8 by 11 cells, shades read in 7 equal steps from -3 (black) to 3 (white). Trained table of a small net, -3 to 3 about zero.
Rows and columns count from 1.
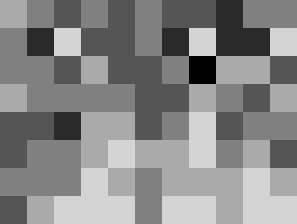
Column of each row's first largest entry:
1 3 4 1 8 5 4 3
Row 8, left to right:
-1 1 2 2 2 0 2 2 1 2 2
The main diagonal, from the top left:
1 -2 -1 0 1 1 1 2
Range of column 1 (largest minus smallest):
2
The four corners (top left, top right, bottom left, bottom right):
1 0 -1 2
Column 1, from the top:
1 0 0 1 -1 -1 0 -1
